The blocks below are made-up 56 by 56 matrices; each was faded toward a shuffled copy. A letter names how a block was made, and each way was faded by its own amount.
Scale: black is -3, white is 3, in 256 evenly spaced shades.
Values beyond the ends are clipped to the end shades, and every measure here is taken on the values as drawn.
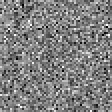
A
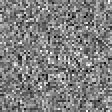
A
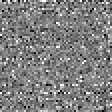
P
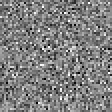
A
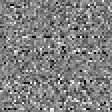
P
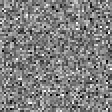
A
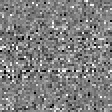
P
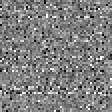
P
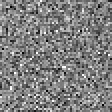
A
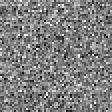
A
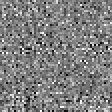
P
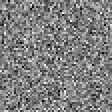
A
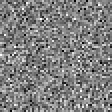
A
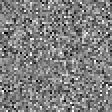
A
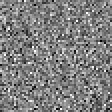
A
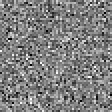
A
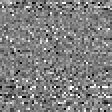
P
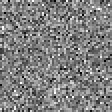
A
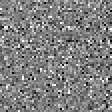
P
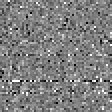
P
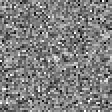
A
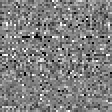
P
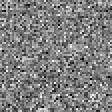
A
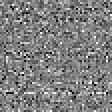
P
